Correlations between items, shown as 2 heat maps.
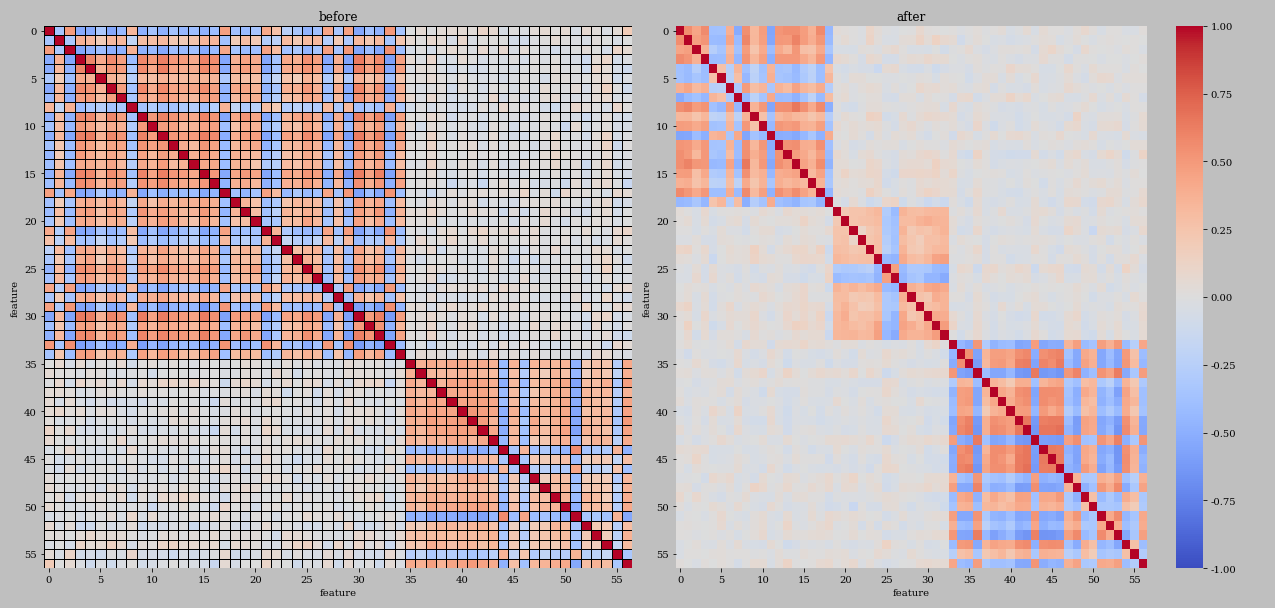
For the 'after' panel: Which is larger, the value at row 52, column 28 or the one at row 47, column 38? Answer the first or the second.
the first
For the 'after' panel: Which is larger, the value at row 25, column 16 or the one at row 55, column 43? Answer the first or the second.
the first
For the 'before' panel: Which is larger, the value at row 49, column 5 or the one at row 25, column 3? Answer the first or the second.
the second
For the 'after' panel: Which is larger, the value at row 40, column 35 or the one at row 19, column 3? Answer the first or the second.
the first
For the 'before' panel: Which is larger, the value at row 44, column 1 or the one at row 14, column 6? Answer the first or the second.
the second
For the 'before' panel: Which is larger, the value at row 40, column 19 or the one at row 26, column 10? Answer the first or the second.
the second
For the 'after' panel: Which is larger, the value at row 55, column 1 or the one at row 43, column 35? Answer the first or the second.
the first
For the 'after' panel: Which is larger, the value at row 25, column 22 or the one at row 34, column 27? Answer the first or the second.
the second
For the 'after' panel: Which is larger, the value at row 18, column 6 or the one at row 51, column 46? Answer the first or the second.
the first
